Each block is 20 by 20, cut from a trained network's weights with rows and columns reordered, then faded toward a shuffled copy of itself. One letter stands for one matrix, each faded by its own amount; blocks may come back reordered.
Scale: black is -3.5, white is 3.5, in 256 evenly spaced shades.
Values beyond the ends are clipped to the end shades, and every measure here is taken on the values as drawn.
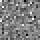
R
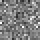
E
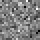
R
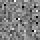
R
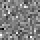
R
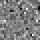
R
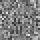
E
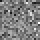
E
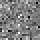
R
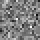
R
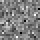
R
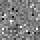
R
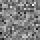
E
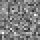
E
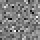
R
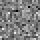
R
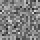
E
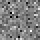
R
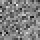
E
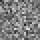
E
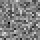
E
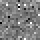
R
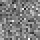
E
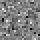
R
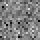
R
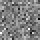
R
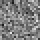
E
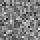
E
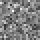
E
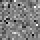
R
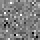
R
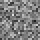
E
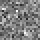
E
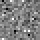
R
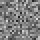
E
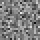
E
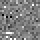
R
